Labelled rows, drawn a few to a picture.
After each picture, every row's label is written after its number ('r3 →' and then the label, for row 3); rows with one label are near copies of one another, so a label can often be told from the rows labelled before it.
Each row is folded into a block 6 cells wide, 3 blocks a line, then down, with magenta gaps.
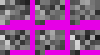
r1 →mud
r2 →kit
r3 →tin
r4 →kit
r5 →tin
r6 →kit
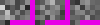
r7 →kit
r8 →tin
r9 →tin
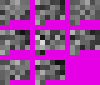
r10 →tin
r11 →mud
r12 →tin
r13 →mud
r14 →kit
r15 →mud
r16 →tin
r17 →mud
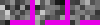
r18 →kit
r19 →mud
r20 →tin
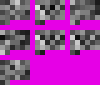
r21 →tin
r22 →kit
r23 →mud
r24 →mud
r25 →kit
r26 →kit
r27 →tin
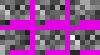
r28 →kit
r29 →kit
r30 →tin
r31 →mud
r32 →kit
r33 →kit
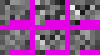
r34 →tin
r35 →mud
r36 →kit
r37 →tin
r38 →kit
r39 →tin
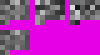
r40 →tin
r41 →mud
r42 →kit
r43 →tin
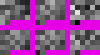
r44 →mud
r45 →tin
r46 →kit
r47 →tin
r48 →tin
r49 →kit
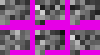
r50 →mud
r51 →kit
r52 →mud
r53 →tin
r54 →mud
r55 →kit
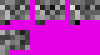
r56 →kit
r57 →kit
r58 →kit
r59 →mud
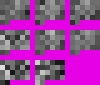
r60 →tin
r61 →tin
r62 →tin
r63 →kit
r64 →tin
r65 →tin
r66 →kit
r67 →mud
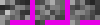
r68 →mud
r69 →tin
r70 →mud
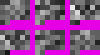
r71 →tin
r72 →mud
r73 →kit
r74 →kit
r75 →mud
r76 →tin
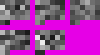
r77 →kit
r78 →mud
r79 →tin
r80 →mud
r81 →kit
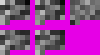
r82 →mud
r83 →mud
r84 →tin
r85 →mud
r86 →mud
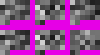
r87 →mud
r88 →kit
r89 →mud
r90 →mud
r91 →kit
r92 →tin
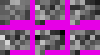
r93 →tin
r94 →kit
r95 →mud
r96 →kit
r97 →mud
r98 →kit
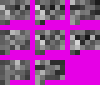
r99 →kit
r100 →kit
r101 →mud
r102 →tin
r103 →kit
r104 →kit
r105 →tin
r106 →mud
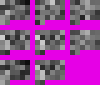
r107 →mud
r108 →tin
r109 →tin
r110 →kit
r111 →kit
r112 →tin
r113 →mud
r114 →kit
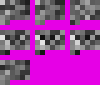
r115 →mud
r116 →mud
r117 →tin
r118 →kit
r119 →kit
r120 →kit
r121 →mud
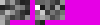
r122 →mud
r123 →kit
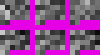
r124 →kit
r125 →mud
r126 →tin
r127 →mud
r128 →mud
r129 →mud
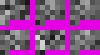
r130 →mud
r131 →tin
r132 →tin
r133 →tin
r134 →kit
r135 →tin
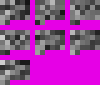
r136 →mud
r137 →tin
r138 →kit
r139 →kit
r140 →mud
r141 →mud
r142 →mud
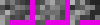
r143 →mud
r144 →tin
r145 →mud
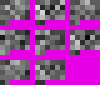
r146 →tin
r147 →kit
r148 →tin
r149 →mud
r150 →mud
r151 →kit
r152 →tin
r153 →kit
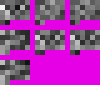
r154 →kit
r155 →tin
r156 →tin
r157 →mud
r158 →kit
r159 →kit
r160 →mud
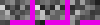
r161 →kit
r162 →kit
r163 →mud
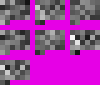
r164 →mud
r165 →kit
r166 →tin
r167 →mud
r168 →tin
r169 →kit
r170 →kit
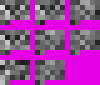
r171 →kit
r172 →kit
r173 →tin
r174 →kit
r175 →tin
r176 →tin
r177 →mud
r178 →tin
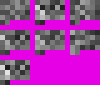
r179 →tin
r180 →kit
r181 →tin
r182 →kit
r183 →kit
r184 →mud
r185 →kit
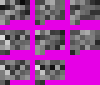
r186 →mud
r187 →tin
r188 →mud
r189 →kit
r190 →mud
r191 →tin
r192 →kit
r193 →kit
